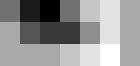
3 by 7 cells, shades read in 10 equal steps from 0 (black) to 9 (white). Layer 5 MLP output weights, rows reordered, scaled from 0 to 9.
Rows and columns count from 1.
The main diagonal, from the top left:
4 3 6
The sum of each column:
16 10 8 13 20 25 18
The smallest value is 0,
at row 1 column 3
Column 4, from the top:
4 2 7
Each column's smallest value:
4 1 0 2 5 8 6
